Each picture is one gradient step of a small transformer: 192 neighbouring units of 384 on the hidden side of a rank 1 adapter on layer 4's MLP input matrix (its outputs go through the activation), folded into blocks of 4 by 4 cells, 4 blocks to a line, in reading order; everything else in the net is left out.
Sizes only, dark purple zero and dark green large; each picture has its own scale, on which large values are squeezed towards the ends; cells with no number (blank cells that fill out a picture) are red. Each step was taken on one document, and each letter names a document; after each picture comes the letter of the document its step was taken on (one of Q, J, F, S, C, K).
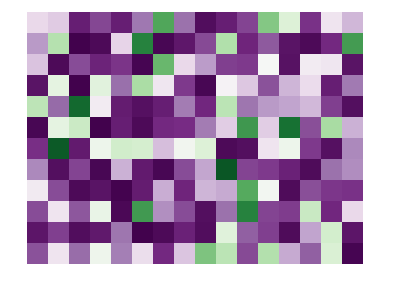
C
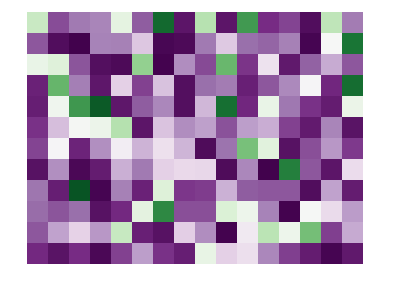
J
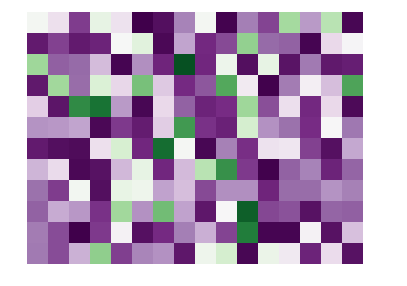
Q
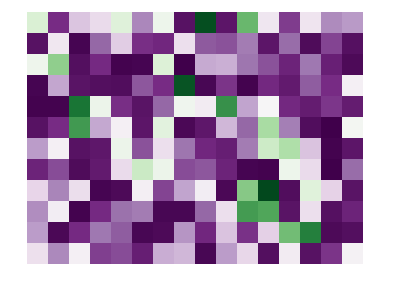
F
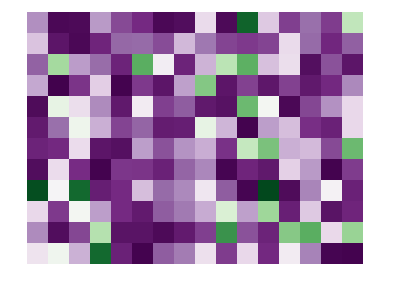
F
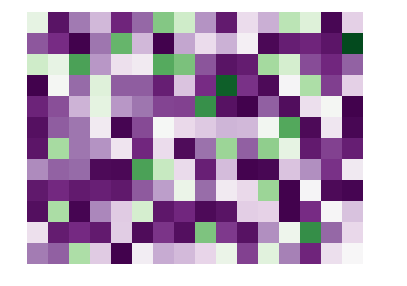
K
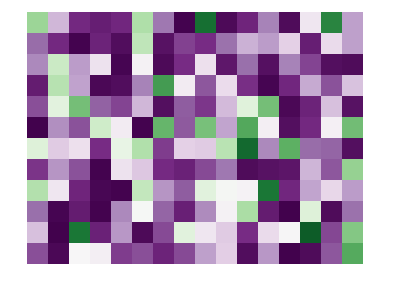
J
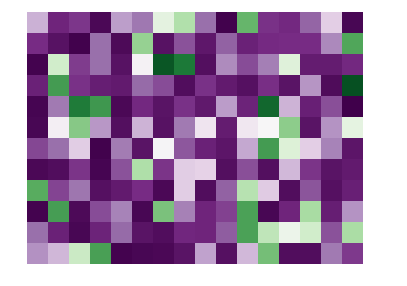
J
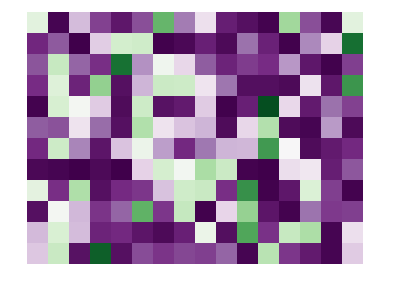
K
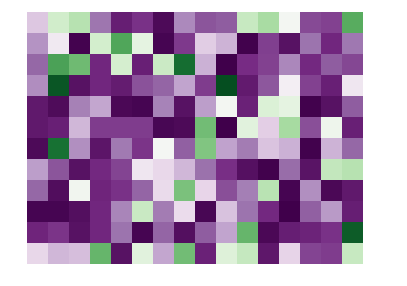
K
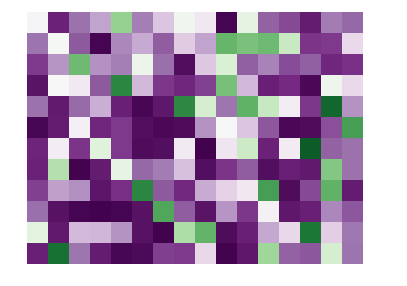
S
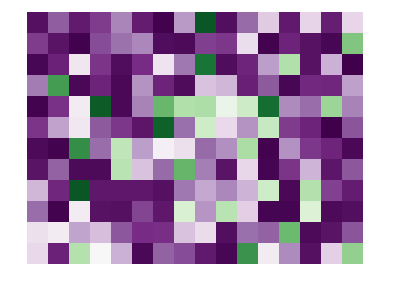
F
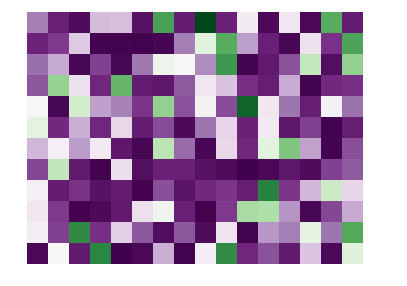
S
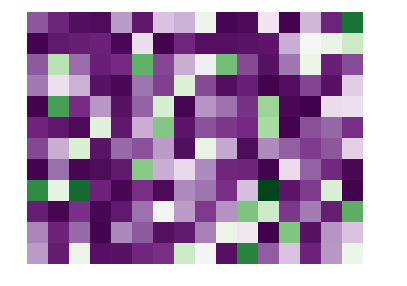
F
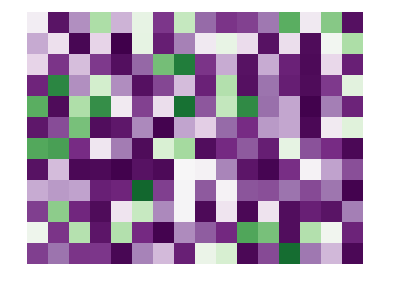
Q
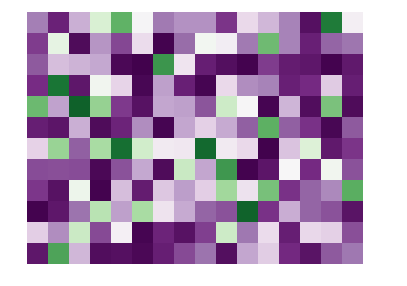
Q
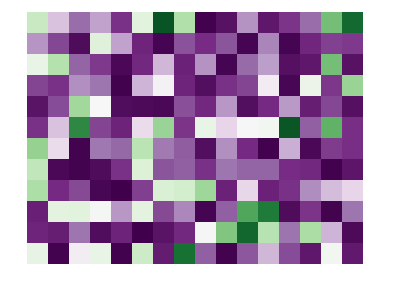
C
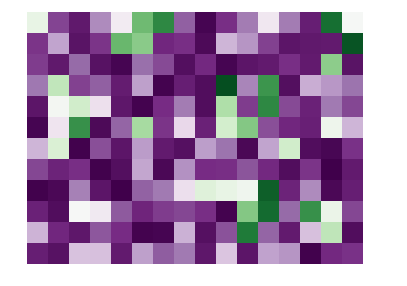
C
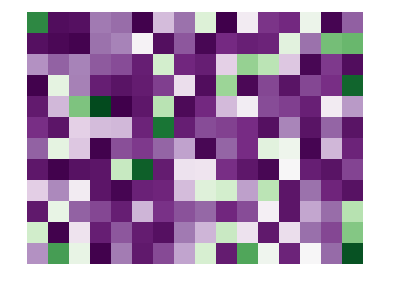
J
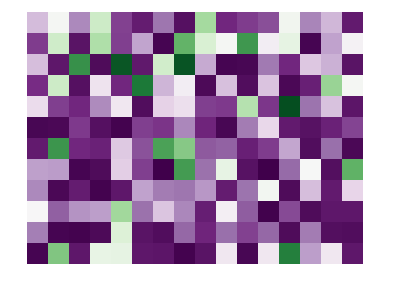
Q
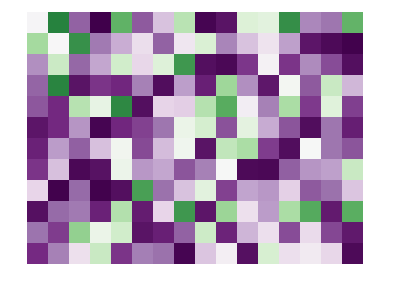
Q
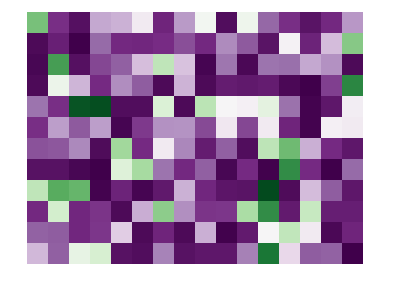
J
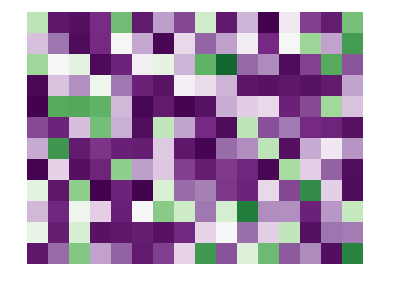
J
